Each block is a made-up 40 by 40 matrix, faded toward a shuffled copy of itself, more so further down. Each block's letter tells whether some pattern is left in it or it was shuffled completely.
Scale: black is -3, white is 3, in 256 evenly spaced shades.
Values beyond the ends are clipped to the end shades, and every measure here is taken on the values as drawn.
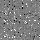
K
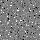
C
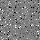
K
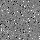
C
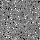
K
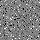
C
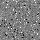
C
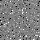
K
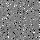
K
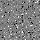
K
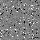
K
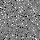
C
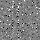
K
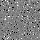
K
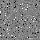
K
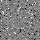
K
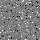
C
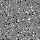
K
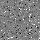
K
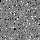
C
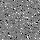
C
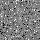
C
